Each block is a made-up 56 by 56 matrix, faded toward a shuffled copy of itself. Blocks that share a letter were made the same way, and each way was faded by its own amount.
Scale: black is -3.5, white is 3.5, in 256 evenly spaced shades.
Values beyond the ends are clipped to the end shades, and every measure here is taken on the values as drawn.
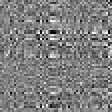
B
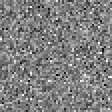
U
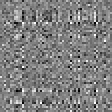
B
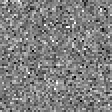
U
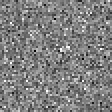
U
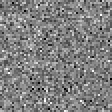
U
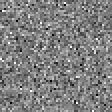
U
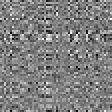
B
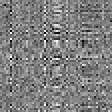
B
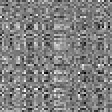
B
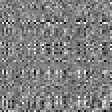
B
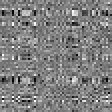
B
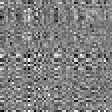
B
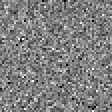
U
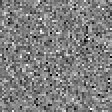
U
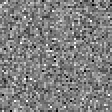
U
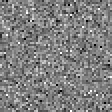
U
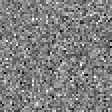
U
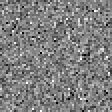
U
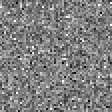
U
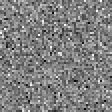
U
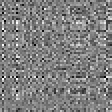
B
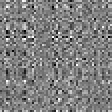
B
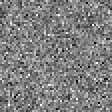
U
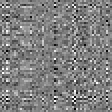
B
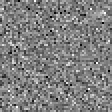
U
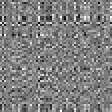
B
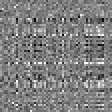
B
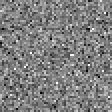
U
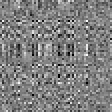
B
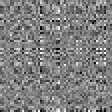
B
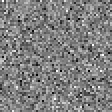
U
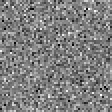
U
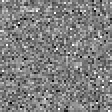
U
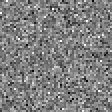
U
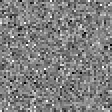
U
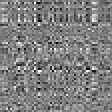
B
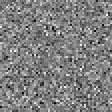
U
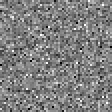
U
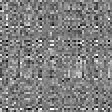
B
